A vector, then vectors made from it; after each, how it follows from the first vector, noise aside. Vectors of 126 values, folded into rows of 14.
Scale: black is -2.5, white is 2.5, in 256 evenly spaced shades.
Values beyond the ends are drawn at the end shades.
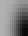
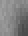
shrunk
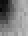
reversed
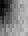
reversed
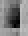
wrapped around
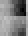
wrapped around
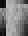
wrapped around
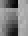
wrapped around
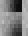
wrapped around
